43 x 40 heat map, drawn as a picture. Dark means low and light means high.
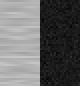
The table splits into one row of 2 panels. Panel 1,1: high, streaked across, faint in contrast. Panel 1,2: very low, fine-grained, faint in contrast.
